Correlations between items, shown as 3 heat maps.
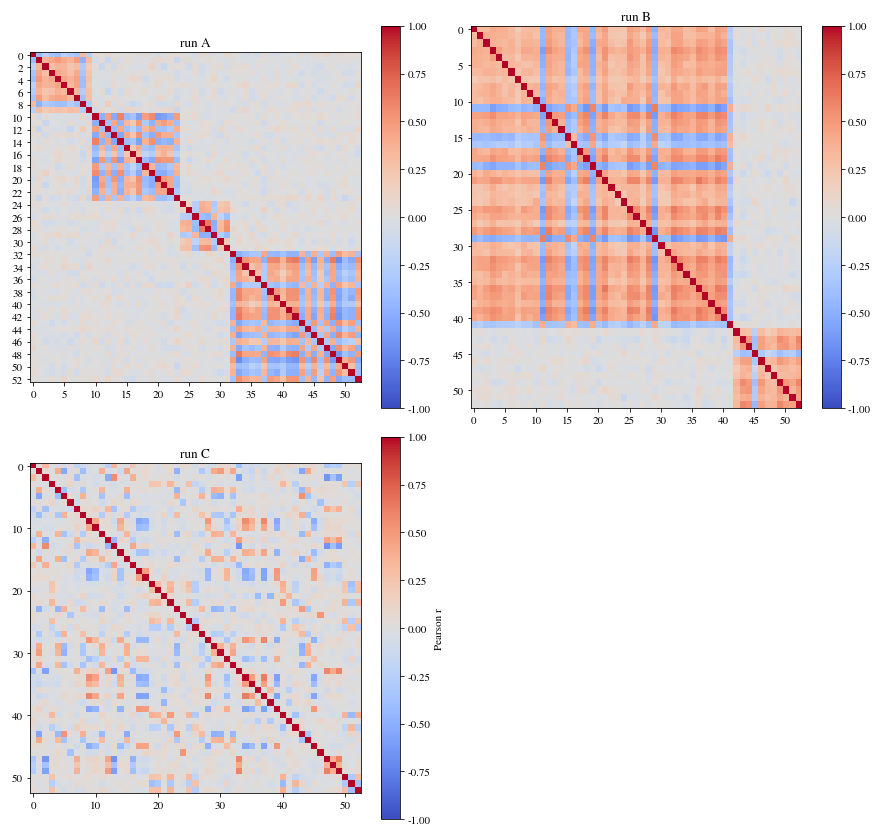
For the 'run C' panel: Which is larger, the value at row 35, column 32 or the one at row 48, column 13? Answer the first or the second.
the first
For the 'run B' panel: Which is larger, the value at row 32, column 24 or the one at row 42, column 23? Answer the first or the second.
the first
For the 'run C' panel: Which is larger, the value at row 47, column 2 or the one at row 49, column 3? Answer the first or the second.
the second
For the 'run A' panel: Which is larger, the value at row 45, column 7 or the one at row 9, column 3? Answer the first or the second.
the second
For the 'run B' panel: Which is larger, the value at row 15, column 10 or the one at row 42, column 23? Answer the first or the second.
the second
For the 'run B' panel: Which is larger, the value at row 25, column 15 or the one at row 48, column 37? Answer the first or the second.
the second
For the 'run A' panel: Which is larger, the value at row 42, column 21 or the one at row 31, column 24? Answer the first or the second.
the second
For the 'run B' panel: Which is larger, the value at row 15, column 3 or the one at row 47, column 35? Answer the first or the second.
the second
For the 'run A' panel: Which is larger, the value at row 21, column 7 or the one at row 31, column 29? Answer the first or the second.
the first
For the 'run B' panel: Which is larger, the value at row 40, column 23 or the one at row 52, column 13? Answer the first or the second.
the first
